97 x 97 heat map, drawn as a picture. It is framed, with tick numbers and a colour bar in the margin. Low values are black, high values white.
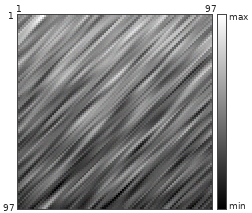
Slope: up to the top. Histogram: bell-shaped. Lone odd cells: none. Grain: diagonal, up to the right.
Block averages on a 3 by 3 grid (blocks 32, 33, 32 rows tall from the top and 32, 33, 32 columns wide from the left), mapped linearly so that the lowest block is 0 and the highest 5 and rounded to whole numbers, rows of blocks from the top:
5 5 5
2 3 2
0 0 0
